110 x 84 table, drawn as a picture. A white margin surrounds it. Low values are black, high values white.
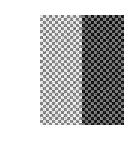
Average level on the scale: 50%. Seam: vertical, 50% of the way across, the left part higher. Grain: checkered.
